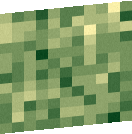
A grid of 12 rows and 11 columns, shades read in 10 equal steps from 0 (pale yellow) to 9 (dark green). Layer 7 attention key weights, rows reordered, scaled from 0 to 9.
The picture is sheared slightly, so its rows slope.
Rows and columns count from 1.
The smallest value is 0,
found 2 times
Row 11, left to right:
6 2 5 4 7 3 3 4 4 5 7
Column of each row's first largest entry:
4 11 4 11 4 2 1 6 7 3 5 10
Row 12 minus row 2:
3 3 2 0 3 -1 4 1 3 7 -3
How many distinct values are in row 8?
7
